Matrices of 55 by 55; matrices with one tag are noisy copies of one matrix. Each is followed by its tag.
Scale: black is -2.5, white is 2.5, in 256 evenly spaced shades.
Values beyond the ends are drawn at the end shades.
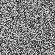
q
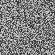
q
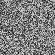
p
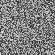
q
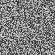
q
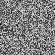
p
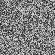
p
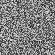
q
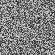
q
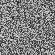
q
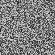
q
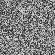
p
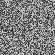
p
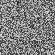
q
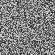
q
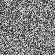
p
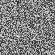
q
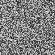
q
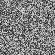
p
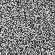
q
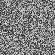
p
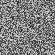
q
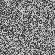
p
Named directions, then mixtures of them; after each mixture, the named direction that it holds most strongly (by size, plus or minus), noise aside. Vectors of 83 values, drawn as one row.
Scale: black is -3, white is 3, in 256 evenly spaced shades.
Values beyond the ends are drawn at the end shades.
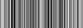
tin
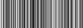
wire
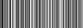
tin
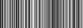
wire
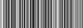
wire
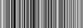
tin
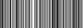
wire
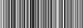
wire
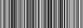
tin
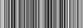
tin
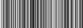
wire
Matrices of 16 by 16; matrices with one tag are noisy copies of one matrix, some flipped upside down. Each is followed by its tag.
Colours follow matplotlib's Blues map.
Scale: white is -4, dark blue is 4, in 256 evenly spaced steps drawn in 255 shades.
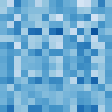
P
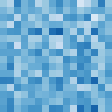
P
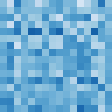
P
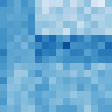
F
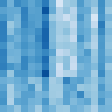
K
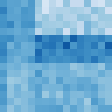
F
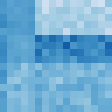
F
